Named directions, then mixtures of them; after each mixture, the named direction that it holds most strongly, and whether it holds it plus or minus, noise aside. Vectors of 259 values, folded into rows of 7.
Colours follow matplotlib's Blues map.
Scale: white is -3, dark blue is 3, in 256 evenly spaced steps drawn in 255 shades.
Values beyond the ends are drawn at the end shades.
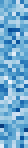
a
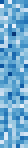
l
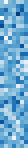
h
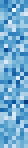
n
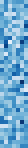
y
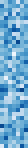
a, plus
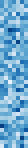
a, plus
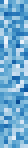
y, minus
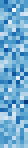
n, plus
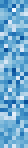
n, plus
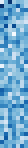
l, minus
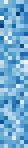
h, plus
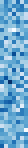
a, minus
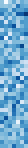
h, plus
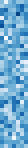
h, plus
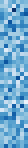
n, minus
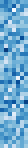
n, plus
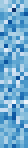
n, minus
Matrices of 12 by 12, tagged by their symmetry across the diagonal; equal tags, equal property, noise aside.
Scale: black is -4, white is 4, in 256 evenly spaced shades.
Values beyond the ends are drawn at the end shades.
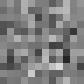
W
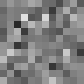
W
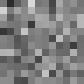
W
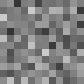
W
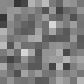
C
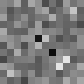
C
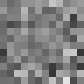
W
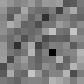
C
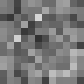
C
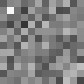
C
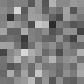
W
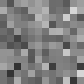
W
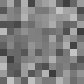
W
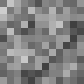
C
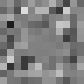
W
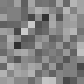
C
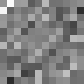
C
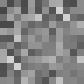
C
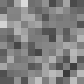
C
